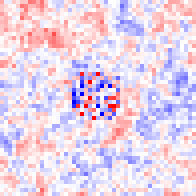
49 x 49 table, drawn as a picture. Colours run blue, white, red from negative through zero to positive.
Roughest part: centre. Ninth with the lowest average: middle right. Ninth with the highest average: top left. Histogram: heavy tails on both sides. Stripes: none. Odd patch: rougher, in the centre. Odd rows or columns: none. Mirror symmetry: none.
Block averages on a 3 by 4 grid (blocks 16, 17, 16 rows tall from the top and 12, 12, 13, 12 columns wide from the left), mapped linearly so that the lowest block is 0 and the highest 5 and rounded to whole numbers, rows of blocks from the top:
5423 | 2220 | 3223
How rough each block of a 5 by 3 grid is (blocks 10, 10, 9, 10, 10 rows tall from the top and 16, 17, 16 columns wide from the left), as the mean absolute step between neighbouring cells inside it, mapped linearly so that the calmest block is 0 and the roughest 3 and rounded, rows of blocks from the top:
000 / 010 / 030 / 000 / 000
